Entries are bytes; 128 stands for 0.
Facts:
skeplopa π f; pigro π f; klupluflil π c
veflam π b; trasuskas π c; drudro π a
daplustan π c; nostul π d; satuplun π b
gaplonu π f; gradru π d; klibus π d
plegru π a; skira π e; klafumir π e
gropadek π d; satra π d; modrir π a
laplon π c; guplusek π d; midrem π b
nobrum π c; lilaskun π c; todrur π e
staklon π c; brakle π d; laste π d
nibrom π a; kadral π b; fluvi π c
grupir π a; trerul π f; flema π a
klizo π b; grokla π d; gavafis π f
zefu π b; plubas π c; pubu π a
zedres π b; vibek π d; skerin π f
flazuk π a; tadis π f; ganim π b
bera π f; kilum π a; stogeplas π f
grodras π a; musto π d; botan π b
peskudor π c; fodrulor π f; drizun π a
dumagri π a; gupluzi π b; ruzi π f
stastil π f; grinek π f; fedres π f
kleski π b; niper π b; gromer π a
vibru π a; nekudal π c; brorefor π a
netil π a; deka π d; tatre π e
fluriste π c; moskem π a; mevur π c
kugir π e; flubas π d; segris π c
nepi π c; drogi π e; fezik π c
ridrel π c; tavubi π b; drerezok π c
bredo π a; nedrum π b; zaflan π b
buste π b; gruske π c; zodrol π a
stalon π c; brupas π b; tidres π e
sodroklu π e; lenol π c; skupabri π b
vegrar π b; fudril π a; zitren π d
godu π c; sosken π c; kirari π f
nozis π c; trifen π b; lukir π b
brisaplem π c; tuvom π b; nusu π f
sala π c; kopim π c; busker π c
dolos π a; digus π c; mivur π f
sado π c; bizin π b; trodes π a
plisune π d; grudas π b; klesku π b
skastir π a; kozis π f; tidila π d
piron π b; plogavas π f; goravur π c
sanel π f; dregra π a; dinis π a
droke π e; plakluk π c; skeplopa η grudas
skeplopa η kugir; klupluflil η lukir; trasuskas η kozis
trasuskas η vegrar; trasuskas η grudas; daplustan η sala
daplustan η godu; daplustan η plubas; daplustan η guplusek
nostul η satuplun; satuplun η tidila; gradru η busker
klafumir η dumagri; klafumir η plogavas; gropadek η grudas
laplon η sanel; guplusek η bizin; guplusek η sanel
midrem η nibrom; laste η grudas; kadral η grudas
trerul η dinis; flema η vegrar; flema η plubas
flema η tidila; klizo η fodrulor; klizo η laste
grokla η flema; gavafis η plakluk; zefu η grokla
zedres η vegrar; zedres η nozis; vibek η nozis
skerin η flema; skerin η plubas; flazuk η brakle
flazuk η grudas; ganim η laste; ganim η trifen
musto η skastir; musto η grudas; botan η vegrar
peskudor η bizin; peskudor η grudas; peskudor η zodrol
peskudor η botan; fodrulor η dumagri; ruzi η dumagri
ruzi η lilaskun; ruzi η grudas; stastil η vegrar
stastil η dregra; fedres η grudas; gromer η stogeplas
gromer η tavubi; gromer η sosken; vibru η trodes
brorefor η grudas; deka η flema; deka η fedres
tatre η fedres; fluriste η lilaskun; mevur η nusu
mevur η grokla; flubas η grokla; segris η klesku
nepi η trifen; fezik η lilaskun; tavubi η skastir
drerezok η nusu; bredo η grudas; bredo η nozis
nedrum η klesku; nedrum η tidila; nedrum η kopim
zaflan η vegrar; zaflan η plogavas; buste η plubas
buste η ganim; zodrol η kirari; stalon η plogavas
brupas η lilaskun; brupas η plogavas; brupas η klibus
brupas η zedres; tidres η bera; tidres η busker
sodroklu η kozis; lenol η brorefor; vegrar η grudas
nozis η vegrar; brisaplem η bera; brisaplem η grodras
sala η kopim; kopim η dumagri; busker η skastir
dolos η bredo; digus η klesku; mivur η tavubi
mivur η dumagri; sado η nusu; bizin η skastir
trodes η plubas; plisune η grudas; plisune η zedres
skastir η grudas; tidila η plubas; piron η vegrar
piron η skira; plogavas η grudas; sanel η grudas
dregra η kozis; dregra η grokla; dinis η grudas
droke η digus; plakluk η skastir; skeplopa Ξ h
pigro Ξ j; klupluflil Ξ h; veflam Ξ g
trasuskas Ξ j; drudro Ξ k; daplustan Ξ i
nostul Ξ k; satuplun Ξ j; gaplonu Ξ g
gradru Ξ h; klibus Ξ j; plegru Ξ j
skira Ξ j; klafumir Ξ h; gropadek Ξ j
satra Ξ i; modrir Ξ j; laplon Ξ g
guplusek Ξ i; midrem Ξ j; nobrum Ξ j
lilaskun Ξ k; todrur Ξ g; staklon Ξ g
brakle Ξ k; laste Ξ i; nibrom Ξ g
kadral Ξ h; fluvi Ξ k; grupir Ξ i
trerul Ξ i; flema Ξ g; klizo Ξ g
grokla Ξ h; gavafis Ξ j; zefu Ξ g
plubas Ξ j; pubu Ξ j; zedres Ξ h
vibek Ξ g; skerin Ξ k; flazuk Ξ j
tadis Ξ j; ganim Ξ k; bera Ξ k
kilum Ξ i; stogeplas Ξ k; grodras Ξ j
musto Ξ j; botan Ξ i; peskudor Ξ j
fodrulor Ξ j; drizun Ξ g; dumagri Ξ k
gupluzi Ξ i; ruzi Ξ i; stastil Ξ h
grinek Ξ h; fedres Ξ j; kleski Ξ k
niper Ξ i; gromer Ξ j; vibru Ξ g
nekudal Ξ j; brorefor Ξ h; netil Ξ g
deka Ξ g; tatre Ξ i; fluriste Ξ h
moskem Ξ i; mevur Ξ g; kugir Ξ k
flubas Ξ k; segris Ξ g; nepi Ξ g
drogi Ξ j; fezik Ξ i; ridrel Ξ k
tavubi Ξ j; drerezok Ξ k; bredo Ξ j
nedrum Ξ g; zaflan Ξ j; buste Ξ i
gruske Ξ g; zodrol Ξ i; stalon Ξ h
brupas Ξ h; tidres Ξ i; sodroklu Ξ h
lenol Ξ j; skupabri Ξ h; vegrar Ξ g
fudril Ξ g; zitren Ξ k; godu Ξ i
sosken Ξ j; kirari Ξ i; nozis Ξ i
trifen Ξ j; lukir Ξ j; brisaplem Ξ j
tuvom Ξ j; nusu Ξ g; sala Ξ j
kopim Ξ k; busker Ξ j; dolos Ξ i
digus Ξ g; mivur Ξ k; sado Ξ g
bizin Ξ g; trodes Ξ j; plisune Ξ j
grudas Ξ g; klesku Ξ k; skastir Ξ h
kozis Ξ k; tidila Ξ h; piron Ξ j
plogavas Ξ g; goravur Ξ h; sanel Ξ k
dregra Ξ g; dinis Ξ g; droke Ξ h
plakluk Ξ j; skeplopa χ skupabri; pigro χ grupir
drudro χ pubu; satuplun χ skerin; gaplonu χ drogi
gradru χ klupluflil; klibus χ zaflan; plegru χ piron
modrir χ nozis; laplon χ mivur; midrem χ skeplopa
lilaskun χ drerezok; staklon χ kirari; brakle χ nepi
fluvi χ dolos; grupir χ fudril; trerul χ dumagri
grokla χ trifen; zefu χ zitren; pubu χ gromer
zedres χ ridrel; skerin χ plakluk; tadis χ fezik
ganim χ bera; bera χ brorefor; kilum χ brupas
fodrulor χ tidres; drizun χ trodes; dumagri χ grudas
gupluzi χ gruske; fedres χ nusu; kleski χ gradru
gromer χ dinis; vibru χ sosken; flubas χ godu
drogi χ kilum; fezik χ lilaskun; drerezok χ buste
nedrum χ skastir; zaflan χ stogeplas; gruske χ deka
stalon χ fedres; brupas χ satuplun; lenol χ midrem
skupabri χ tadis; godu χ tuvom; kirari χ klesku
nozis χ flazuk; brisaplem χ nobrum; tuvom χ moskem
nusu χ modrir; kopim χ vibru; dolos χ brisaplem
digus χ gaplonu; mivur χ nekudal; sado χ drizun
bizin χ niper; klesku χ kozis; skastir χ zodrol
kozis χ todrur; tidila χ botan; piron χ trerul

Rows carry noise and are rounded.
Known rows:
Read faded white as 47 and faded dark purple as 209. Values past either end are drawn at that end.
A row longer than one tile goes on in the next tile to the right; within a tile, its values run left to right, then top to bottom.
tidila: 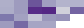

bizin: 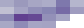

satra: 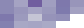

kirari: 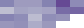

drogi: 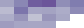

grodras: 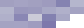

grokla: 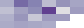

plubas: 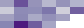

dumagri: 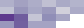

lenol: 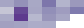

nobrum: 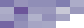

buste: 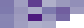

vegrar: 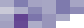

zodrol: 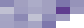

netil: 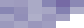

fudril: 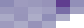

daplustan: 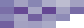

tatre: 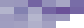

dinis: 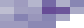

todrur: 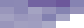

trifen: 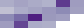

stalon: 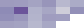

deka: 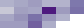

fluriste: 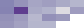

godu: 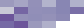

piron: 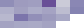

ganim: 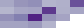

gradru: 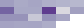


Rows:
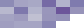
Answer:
dolos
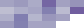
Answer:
fedres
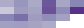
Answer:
sanel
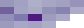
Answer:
klizo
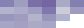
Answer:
zitren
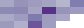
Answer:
vibru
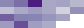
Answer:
klesku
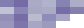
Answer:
nozis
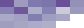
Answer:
klupluflil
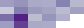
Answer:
lilaskun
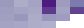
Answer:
skeplopa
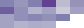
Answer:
brupas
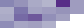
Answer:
gruske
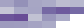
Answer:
brakle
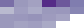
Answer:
gaplonu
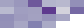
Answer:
nostul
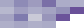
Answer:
zedres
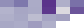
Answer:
stastil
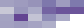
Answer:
kugir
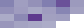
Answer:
veflam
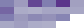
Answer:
skupabri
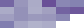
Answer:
trerul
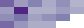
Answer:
fezik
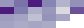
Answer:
droke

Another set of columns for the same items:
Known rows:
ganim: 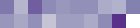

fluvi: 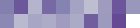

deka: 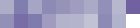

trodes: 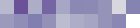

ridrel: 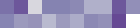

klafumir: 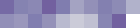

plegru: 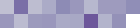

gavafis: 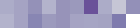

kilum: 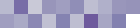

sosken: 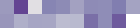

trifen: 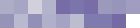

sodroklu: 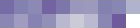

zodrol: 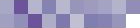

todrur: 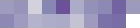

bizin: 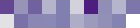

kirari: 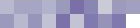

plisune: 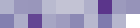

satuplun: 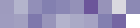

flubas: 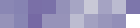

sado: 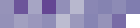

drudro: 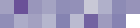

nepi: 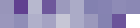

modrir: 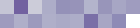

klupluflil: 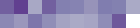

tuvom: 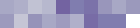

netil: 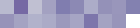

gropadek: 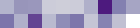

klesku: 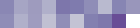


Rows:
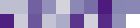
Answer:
vegrar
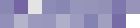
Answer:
nekudal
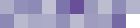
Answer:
grinek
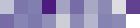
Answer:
flema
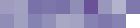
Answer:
nedrum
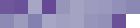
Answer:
drerezok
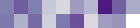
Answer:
brorefor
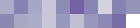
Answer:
stogeplas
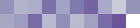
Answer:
buste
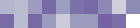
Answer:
piron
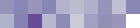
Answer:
guplusek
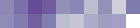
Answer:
grokla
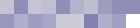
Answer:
klibus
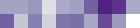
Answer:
grudas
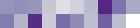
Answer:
laste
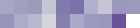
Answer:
bera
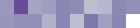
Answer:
dumagri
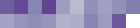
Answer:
kopim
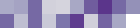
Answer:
plogavas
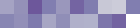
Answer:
skerin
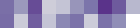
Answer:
kadral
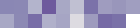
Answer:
tidres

